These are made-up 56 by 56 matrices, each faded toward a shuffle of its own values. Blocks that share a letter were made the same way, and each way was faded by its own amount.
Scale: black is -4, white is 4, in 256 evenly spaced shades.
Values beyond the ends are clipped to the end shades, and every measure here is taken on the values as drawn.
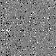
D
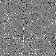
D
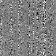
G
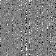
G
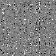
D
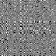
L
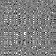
L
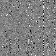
D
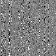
G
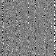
G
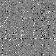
D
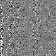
G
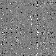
D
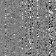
G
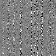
G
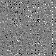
D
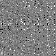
D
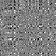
L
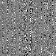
G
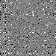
D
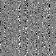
G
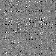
D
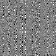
G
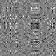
L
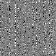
G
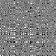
L
